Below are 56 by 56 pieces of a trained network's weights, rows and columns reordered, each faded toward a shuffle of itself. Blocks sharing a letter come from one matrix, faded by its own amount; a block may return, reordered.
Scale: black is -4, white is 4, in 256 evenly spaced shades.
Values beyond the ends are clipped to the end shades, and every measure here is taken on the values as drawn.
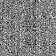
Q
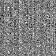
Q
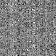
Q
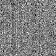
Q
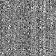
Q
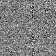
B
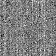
Q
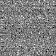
B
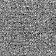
B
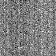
Q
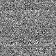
B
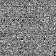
B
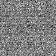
B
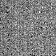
Q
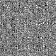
Q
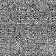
B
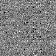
B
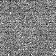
B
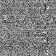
B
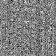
Q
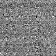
B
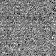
B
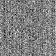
Q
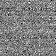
B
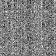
Q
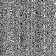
Q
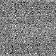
B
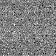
B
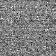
B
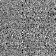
B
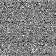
B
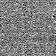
B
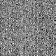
Q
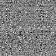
B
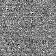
B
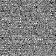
B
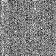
Q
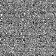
B
